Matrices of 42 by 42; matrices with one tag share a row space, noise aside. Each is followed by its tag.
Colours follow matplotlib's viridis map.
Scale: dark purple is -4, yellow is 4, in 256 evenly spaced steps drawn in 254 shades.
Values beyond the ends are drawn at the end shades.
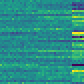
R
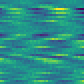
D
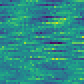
D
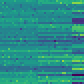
R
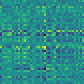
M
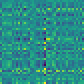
M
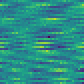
D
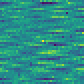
D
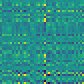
M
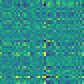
M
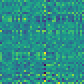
M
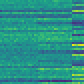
R
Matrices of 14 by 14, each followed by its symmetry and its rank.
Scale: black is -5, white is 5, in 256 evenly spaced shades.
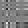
neither, rank one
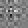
antisymmetric, rank two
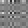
neither, rank one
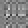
neither, rank two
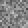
symmetric, full rank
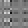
neither, rank one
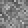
symmetric, full rank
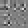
antisymmetric, rank two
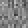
neither, rank three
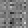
neither, rank two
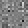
neither, rank three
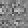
neither, rank three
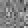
neither, rank three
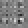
antisymmetric, rank two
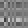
neither, rank one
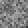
symmetric, full rank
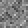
symmetric, full rank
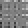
antisymmetric, rank two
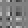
neither, rank one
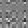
neither, rank two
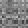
neither, rank two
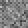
symmetric, full rank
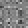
neither, rank three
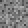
symmetric, full rank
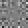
antisymmetric, rank two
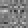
neither, rank two
